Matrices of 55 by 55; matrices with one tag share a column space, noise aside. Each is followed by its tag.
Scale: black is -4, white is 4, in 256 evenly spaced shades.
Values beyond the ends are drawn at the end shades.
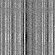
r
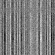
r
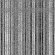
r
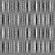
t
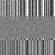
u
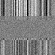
u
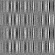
t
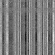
r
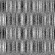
t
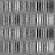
t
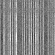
r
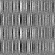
t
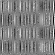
t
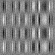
t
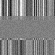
u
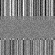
u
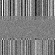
u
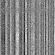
r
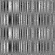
t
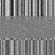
u
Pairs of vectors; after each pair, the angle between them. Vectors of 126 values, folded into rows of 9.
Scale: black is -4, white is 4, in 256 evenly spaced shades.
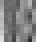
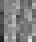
nearly opposite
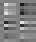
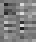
nearly opposite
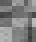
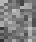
partly opposed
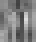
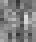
nearly parallel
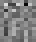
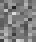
partly opposed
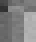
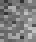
partly aligned
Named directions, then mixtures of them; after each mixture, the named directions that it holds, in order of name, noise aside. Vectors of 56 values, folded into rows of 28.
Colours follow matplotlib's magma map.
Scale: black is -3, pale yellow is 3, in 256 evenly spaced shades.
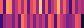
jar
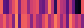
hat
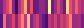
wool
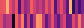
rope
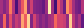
hat, wool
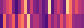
wool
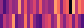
jar, rope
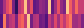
wool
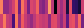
hat, rope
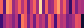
jar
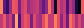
hat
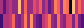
jar, rope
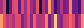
hat, jar
